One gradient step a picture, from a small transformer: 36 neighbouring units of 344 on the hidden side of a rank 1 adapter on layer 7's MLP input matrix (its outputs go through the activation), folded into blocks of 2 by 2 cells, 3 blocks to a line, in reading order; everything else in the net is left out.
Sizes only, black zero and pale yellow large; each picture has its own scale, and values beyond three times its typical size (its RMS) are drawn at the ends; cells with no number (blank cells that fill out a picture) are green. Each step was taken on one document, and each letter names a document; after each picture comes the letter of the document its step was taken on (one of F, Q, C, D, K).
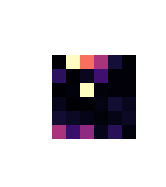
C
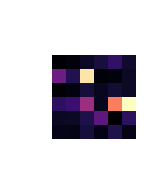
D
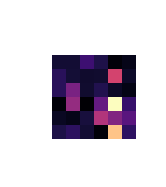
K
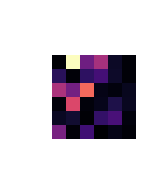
C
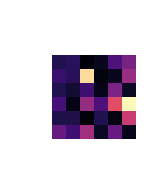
D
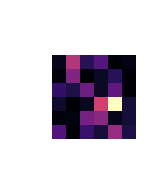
K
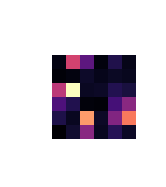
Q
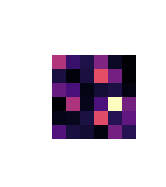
K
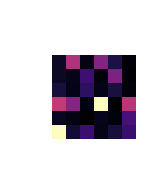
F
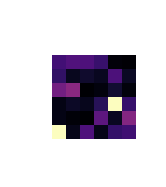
Q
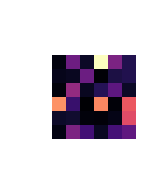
F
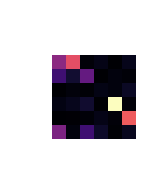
D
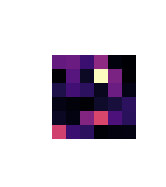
K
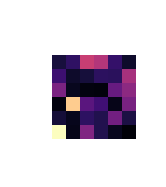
C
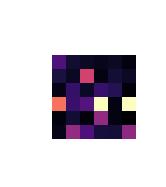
F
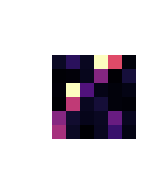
C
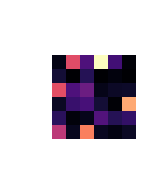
Q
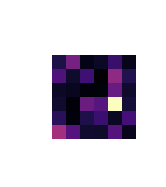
D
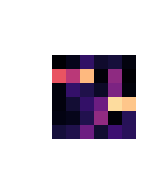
D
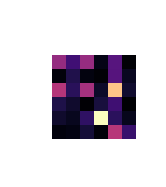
K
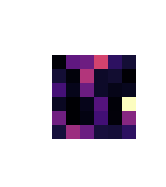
Q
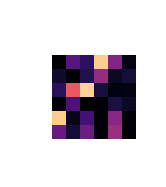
C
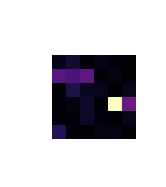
D
